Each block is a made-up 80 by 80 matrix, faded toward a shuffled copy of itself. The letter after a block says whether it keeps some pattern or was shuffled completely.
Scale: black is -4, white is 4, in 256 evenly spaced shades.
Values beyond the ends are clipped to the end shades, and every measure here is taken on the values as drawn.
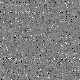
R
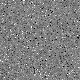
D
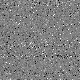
R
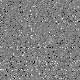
R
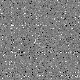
R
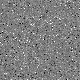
D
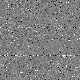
R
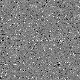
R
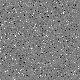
D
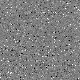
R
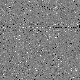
R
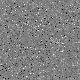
D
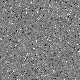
D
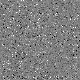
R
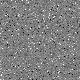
D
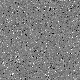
D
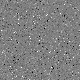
D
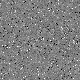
D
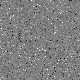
D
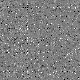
R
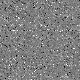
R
